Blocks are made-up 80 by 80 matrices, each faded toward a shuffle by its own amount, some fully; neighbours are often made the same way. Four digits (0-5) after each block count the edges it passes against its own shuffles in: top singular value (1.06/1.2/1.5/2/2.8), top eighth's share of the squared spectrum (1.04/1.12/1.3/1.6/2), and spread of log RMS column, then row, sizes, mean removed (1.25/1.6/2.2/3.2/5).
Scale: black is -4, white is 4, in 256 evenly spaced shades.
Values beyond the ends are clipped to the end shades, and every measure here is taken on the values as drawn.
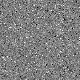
0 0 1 0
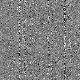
2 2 3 0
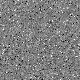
0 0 0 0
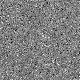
1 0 0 0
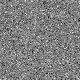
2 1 0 0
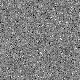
0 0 0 0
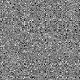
4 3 2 2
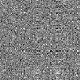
4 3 2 2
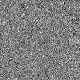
3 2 0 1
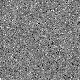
2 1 0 0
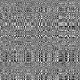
5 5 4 4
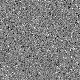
1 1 0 0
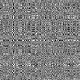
5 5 3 3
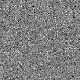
3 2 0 1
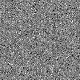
3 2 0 0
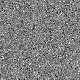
2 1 0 0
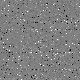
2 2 0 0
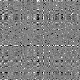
5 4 3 3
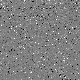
2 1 0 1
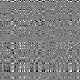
5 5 3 4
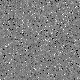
1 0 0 0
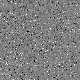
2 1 0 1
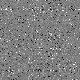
3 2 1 1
